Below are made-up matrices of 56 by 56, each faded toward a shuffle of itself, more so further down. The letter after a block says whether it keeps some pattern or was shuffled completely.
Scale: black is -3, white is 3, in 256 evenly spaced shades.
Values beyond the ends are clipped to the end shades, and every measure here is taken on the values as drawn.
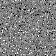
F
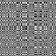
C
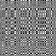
C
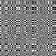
C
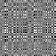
C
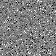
F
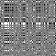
C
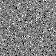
F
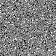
F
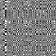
C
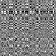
C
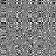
C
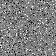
F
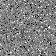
F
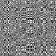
C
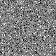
F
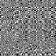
C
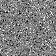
F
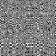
C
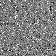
F
